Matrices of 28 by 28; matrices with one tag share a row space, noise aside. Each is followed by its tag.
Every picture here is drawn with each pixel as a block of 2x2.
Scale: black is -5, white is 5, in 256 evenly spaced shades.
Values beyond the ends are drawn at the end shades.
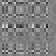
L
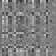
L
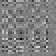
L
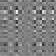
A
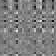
A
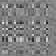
L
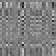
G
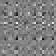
A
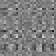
A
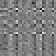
A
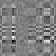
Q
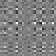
A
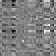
Q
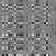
L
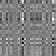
G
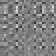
A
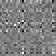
G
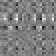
A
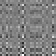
G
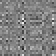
G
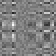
Q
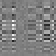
Q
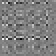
L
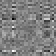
Q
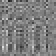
L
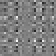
A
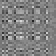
L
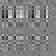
L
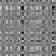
G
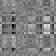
Q
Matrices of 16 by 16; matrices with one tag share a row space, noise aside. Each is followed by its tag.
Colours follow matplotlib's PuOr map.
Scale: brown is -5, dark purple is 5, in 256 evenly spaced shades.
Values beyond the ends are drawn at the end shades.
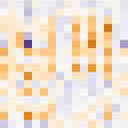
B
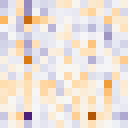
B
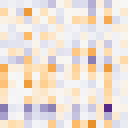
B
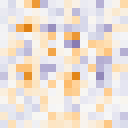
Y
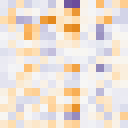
Y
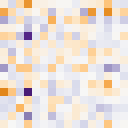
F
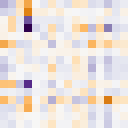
F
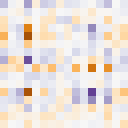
B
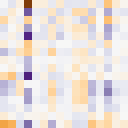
F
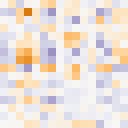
Y
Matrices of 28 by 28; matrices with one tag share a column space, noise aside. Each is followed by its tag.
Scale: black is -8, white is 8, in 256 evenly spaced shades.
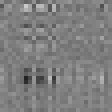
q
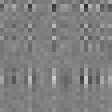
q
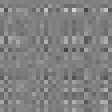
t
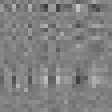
q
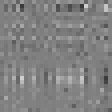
q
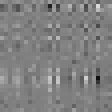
q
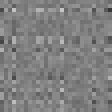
t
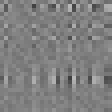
q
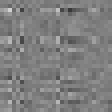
t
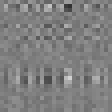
q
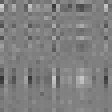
q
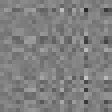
t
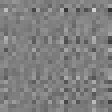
t
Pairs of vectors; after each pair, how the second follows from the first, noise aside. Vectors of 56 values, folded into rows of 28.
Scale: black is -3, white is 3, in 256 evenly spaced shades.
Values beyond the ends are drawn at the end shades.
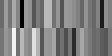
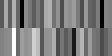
copied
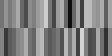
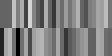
wrapped around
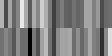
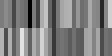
wrapped around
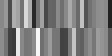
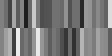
sign-scrambled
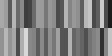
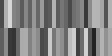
wrapped around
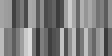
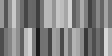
sign-scrambled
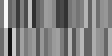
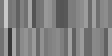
shrunk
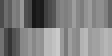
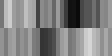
wrapped around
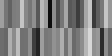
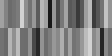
copied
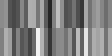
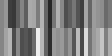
copied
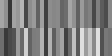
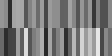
copied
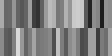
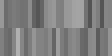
shrunk
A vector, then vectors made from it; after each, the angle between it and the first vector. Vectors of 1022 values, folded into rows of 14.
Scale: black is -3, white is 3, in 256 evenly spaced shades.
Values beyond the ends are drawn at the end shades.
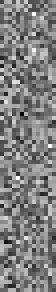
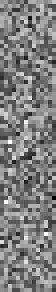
orthogonal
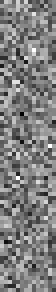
nearly parallel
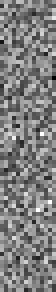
orthogonal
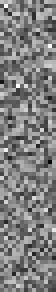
orthogonal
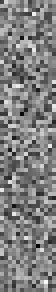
partly aligned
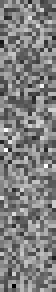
orthogonal
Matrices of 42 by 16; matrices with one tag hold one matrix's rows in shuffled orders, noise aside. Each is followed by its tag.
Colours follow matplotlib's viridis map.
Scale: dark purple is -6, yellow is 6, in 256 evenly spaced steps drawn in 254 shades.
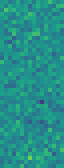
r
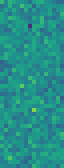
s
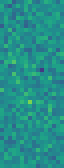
r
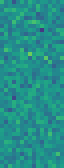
r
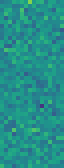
r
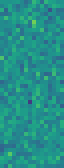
s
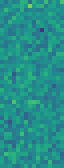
r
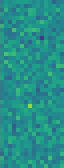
r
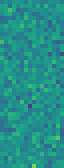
s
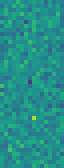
s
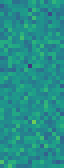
s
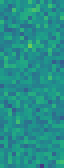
r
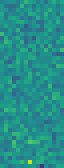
r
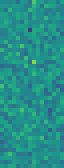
s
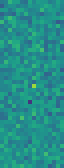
s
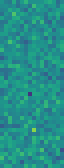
s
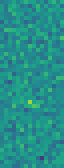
r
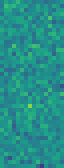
r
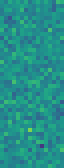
r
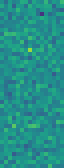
r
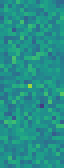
r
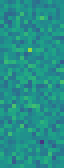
r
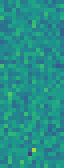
s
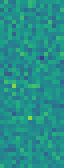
r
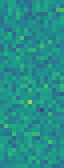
r
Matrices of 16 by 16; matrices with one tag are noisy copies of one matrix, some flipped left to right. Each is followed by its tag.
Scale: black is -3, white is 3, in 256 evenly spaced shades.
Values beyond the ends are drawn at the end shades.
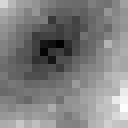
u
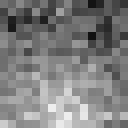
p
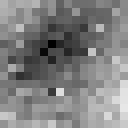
u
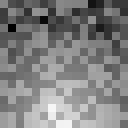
p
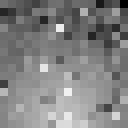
p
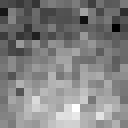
p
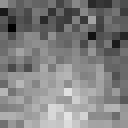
p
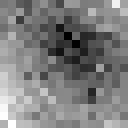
u
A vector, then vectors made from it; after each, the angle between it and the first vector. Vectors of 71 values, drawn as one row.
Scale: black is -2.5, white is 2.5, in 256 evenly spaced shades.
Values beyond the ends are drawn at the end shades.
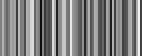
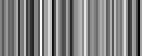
nearly opposite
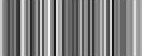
partly opposed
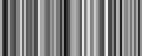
orthogonal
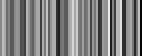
partly aligned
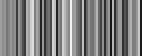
nearly parallel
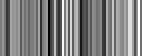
partly aligned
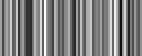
partly opposed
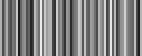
nearly opposite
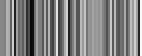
partly opposed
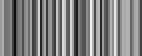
orthogonal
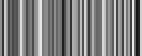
partly opposed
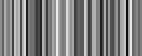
orthogonal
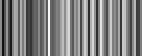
partly opposed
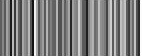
partly opposed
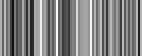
partly opposed
